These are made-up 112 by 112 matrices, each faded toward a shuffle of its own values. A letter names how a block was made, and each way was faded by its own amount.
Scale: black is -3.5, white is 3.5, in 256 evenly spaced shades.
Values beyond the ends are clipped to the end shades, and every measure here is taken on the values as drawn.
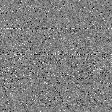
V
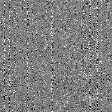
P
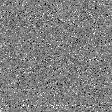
V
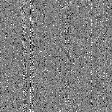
P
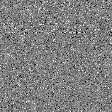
V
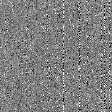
P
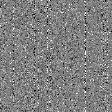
P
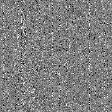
P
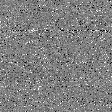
V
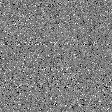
V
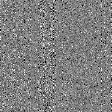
P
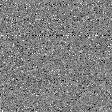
V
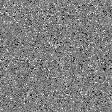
V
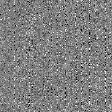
P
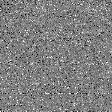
V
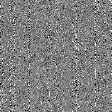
P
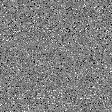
V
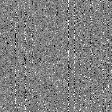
P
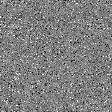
V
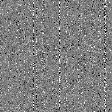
P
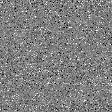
V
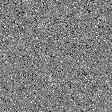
V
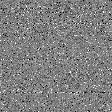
V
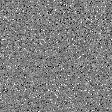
V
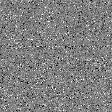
V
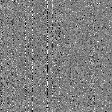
P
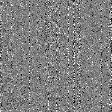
P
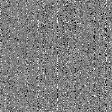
P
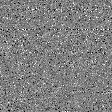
V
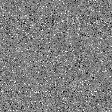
V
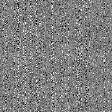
P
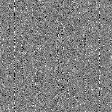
P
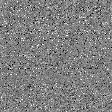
V
